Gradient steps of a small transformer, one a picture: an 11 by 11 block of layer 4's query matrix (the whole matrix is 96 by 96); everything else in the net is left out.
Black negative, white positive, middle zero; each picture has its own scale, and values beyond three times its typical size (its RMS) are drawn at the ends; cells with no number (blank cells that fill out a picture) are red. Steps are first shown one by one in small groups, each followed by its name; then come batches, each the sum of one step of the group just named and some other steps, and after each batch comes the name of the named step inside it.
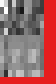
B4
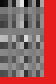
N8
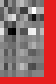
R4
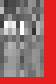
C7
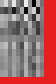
N8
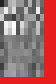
C7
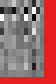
N8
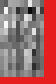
C7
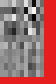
R4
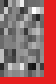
R4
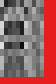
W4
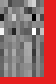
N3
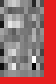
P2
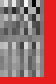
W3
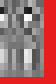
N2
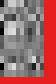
P2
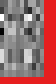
N2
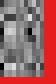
N3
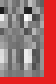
N2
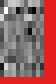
N3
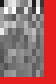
P2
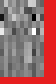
N3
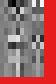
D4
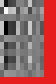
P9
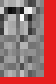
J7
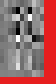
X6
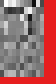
J7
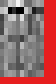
J7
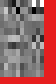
D4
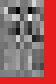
X6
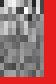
J7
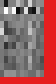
P9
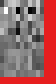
X6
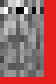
J7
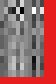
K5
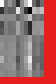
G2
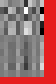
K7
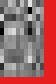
G2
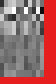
K7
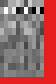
K7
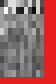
K5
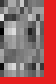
K5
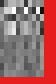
K7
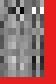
K5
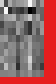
G2
